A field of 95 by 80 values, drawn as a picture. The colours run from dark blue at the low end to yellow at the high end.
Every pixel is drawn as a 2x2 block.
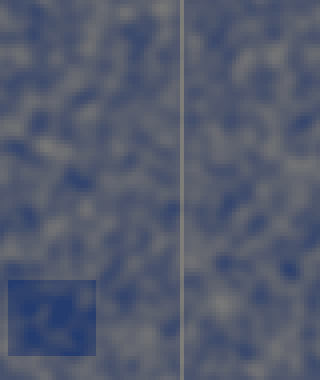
Odd patch: lower, in the bottom left. Odd lines: column 46. Mirror symmetry: none. Average level on the scale: 30%. Ninth with the lowest average: bottom left.
